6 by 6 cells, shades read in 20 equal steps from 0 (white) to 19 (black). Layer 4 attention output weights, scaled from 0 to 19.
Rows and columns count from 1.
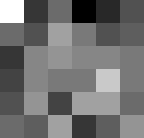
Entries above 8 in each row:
5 5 5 5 3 4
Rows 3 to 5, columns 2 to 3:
9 8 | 9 10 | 8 14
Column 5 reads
16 13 9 4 7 12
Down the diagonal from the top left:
0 13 8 10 7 8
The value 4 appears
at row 4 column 5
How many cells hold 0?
1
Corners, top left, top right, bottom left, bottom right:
0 13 11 8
